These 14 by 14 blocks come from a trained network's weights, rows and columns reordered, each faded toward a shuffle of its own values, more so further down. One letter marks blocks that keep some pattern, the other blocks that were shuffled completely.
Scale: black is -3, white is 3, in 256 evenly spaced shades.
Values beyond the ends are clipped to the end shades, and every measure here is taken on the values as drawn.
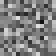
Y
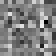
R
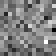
Y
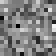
Y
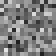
Y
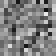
Y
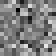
Y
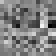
R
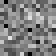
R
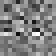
R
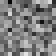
R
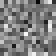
Y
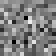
Y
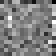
R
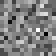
Y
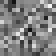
Y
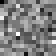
Y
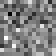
Y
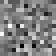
Y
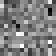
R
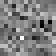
Y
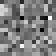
R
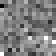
Y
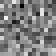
Y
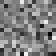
Y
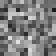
R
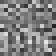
R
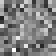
Y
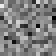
Y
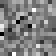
Y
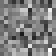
R
